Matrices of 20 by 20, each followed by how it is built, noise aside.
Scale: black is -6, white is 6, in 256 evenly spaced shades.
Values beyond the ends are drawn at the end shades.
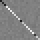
diagonal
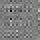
low rank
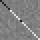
diagonal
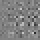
low rank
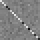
diagonal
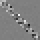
banded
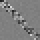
banded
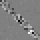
banded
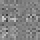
low rank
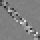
banded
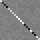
diagonal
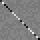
diagonal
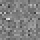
low rank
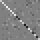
diagonal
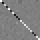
diagonal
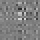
low rank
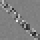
banded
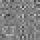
low rank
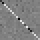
diagonal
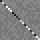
diagonal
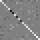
diagonal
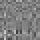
low rank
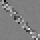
banded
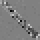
banded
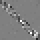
banded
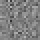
low rank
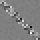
banded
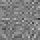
low rank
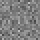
low rank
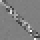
banded
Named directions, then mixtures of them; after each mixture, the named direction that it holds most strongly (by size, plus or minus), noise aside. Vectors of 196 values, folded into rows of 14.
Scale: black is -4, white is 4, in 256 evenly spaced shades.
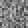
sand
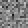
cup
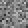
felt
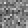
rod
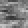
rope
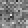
rod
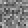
rod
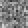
sand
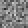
sand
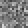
sand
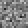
felt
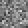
felt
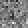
cup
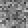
felt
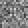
rod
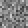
sand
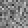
sand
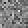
rod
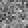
felt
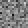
cup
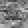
rope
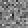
cup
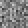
sand
